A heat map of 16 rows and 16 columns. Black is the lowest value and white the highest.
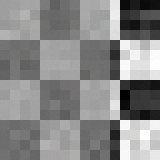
No overall slope runs across the table. The field is checkered. The ninth with the lowest average is the top right. The left part is calmer, up to a seam about 70% of the way across.
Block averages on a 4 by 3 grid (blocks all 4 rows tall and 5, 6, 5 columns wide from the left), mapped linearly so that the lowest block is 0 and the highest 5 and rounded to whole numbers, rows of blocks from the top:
3 3 0 / 2 3 5 / 3 3 0 / 2 3 5
